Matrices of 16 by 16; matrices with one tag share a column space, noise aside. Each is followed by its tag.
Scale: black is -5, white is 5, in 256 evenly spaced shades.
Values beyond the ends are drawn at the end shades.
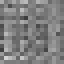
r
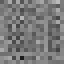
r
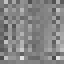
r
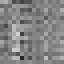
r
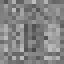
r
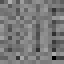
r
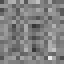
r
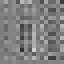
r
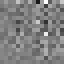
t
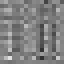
r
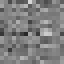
t
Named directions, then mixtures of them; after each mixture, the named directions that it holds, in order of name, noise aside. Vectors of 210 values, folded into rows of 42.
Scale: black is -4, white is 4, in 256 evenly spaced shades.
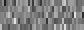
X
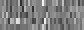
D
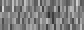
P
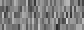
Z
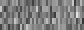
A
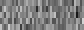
A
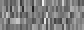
D, X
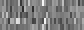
D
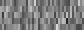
Z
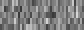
A, P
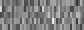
A, P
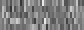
D, P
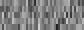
Z
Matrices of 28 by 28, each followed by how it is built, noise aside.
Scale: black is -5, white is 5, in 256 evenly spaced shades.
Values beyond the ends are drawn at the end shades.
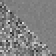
lower triangular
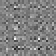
low rank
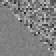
upper triangular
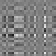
low rank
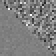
upper triangular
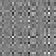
low rank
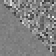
upper triangular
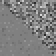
upper triangular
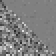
lower triangular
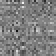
low rank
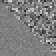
upper triangular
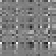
low rank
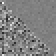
lower triangular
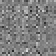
low rank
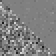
lower triangular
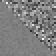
upper triangular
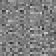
low rank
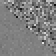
upper triangular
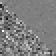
lower triangular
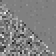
lower triangular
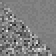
lower triangular
